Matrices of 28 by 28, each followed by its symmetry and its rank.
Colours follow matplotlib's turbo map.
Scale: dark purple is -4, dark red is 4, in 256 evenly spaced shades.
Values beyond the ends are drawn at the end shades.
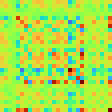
symmetric, rank three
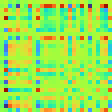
antisymmetric, rank two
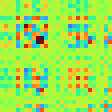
symmetric, rank three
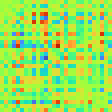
antisymmetric, rank two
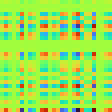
neither, rank one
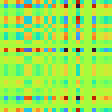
neither, rank one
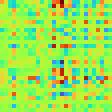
neither, rank three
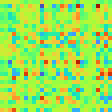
neither, rank three
